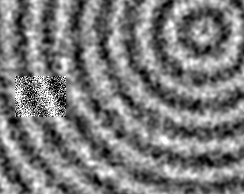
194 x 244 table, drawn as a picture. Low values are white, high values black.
Roughest part: middle left. Rings: centred on the top right. Slope: none. Average level on the scale: 50%. Odd patch: rougher, in the middle left. Mirror symmetry: none.
